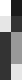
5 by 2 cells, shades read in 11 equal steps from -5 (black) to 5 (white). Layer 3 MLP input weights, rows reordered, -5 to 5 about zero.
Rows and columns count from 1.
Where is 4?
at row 2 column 1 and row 5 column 2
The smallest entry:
-4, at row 1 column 2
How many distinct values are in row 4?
2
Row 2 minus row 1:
-1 1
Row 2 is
4 -3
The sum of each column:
0 -1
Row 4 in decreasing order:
1 -3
